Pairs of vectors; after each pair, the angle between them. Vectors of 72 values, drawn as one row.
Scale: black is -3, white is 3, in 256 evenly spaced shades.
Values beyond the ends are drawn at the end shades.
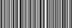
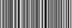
nearly opposite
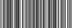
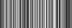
partly opposed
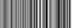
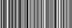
orthogonal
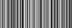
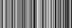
orthogonal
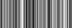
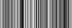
nearly opposite
